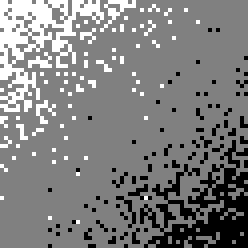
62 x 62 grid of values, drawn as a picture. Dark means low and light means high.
Slope: up to the top left. Stripes: none. Grain: fine. Mirror symmetry: none. Ninth with the highest average: top left. Ninth with the lowest average: bottom right.
